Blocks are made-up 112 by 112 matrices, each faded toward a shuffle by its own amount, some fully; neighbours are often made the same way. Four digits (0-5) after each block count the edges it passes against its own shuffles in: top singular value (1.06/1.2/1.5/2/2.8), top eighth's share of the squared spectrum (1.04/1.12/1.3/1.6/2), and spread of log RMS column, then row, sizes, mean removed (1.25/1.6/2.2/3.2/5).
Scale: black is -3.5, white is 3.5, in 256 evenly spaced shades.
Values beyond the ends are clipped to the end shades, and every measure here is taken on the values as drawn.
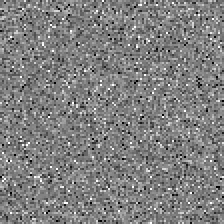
0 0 0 1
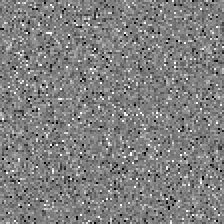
0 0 0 0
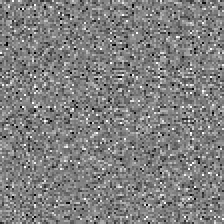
4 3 2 2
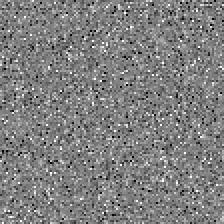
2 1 0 0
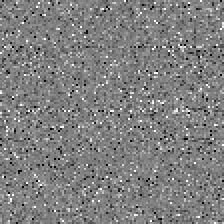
1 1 0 1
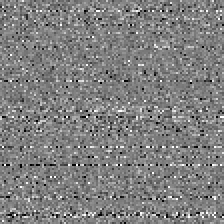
2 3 0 4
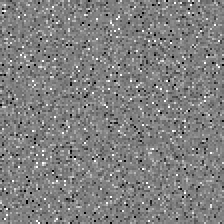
0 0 0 0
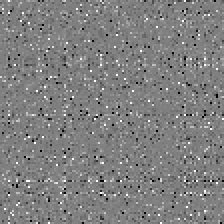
4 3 1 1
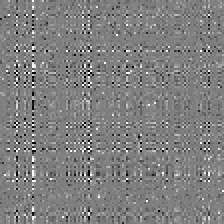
5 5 4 4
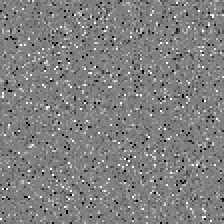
2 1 0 0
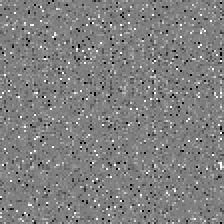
3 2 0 0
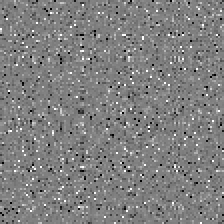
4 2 0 1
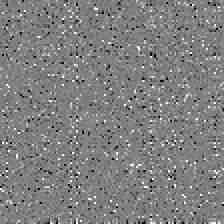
4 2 1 1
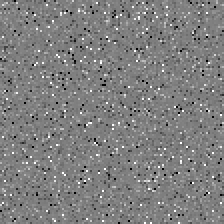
2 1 0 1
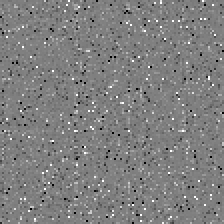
2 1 0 0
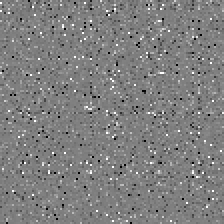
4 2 1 1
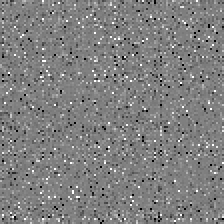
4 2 1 1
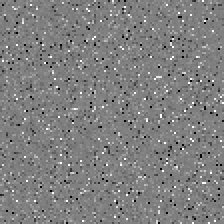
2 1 0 0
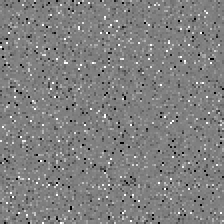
2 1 0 0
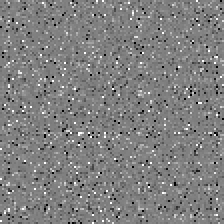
3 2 1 1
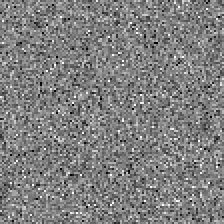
2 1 0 0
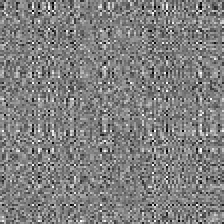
5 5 4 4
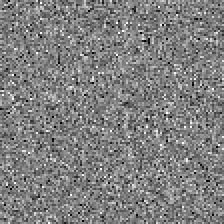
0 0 0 0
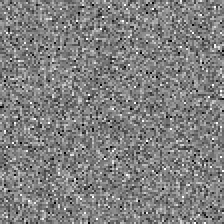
2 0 0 0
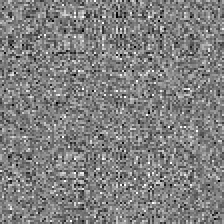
4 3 2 2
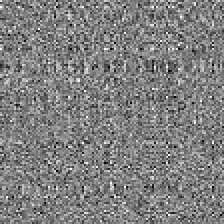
5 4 3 3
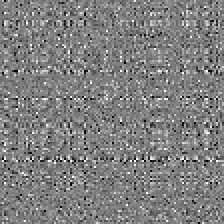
5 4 3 3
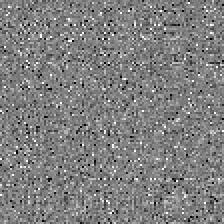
4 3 1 2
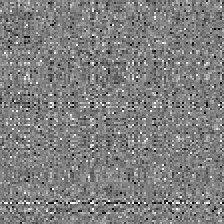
5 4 2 3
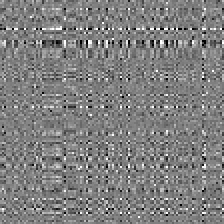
5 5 4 4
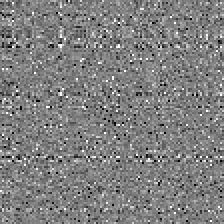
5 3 2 3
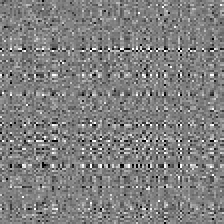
5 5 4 4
